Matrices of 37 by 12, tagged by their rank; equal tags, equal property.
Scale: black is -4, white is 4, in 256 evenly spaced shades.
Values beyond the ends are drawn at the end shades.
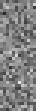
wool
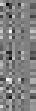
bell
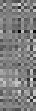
bell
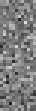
wool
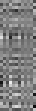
bell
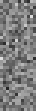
wool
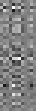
bell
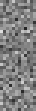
wool
